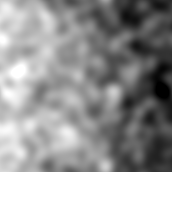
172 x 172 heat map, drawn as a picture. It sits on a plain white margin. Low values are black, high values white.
Average level on the scale: 50%. Slope: up to the left. Stripes: none. Odd rows or columns: none.
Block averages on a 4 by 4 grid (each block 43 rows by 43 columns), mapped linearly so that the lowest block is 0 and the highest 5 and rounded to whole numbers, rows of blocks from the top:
5310 / 5420 / 5420 / 5420
